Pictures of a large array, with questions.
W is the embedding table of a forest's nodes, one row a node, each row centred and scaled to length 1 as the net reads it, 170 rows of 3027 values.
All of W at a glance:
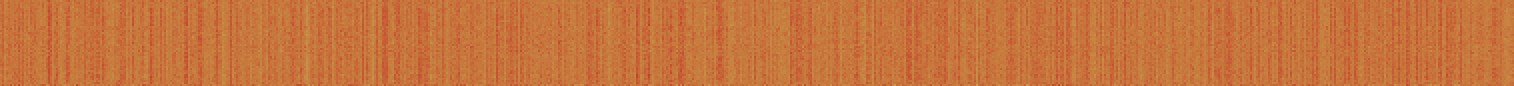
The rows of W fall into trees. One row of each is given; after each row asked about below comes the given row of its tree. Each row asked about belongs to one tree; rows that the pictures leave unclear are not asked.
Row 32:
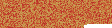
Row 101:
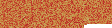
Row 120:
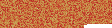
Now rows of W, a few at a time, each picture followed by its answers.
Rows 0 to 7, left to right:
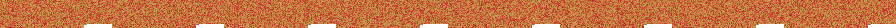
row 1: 120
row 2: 32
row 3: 32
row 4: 101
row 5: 120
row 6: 32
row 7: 120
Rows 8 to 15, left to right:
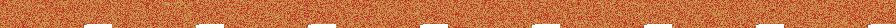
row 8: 101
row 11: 120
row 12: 32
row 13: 120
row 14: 120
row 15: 32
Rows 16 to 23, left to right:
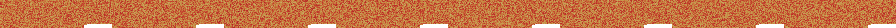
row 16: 32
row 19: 32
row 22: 32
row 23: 32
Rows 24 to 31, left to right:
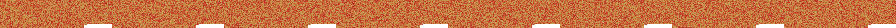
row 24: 120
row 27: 32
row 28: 101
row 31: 120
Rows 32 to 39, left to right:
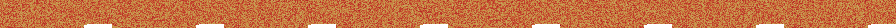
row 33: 32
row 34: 32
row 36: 32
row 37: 120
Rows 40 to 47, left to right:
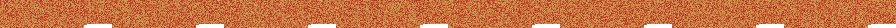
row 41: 120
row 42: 32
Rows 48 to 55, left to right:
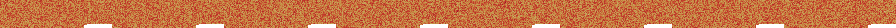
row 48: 32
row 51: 32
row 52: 101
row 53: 32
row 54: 101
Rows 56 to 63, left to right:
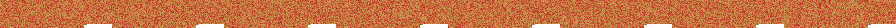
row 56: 101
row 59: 101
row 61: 120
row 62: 32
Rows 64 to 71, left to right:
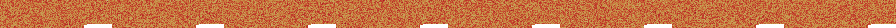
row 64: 120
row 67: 101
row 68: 120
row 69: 32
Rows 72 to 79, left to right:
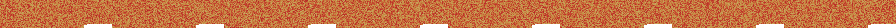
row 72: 32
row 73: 120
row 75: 101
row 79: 101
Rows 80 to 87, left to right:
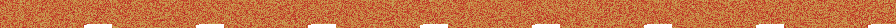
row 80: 101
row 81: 32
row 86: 32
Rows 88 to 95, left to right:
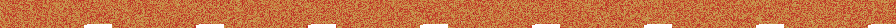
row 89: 120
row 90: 120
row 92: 120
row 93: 101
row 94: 101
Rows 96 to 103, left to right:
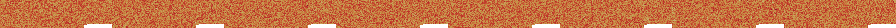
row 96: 32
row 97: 120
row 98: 32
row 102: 101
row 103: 101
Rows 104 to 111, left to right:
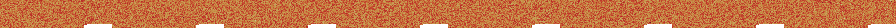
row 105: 32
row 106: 120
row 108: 101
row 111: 120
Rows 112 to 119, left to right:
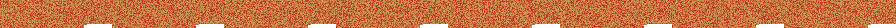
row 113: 120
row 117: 120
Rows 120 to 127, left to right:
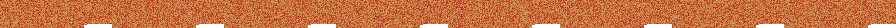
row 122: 32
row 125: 120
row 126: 32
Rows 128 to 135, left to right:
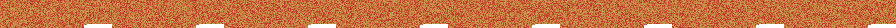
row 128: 120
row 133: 120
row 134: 32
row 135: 32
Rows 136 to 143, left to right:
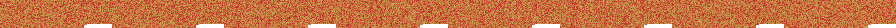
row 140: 101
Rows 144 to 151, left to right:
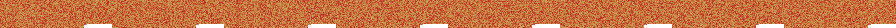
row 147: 101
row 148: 32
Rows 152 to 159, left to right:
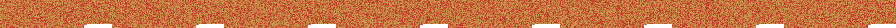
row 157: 120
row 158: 32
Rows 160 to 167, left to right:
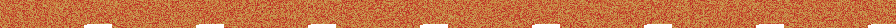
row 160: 32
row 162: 101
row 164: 32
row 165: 32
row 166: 120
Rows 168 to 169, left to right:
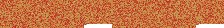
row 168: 101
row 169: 101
